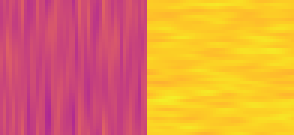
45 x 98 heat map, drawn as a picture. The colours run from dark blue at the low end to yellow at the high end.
The table splits into one row of 2 panels. Panel 1,1: middling, streaked downward, faint in contrast. Panel 1,2: very high, streaked across, faint in contrast.
